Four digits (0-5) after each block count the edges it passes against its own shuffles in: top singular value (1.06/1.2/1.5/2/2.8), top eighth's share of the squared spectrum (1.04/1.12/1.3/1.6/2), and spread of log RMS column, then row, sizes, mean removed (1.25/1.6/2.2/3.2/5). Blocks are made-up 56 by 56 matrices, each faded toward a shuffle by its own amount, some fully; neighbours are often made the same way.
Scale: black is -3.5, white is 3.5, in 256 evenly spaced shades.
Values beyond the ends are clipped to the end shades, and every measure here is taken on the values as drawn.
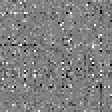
2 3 2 2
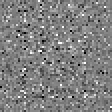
1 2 2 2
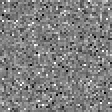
0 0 0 0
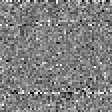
2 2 0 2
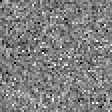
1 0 0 0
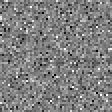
0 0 0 0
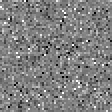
2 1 0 0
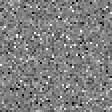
1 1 0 0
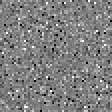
0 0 0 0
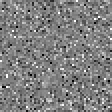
3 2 0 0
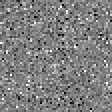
2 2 0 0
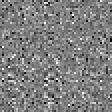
4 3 2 2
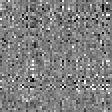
4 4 2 2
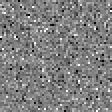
0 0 0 0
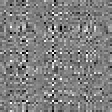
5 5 3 3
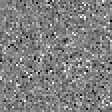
1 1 1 0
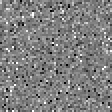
1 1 0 0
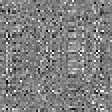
4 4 2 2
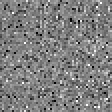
3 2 0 0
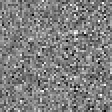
0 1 2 0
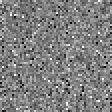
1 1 1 0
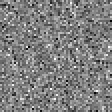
0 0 1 0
